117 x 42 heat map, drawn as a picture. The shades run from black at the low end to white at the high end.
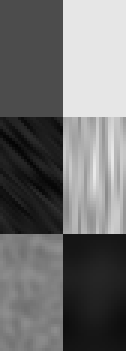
The table splits into 3 rows of 2 panels. Panel 1,1: low, flat. Panel 1,2: very high, flat. Panel 2,1: very low, slanting down to the right, faint in contrast. Panel 2,2: high, streaked downward. Panel 3,1: middling, blotchy, faint in contrast. Panel 3,2: very low, smooth, faint in contrast.
